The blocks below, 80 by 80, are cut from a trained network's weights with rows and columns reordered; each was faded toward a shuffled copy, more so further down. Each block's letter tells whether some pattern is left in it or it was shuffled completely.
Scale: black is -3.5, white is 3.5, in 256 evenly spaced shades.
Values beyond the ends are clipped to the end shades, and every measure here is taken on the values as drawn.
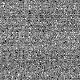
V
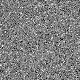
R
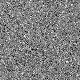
R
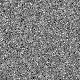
R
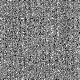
V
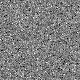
R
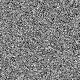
R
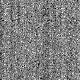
V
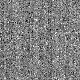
V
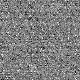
V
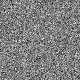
R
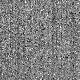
V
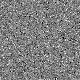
R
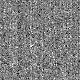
V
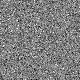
R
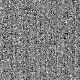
V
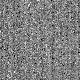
V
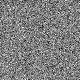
R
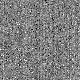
V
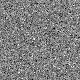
R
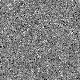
R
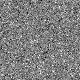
R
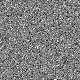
R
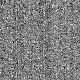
V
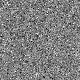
R
